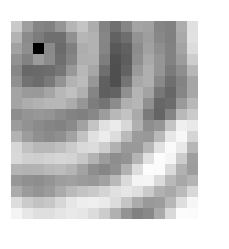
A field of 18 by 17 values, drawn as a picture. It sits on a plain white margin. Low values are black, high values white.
Ninth with the highest average: bottom right. Lone odd cells: 1, lower than its neighbours. Seam: horizontal, 50% of the way down, the bottom part higher. Odd rows or columns: none. Rings: centred on the top left.
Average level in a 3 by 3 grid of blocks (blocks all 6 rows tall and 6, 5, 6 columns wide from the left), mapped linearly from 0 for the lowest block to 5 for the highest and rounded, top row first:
002 / 233 / 445
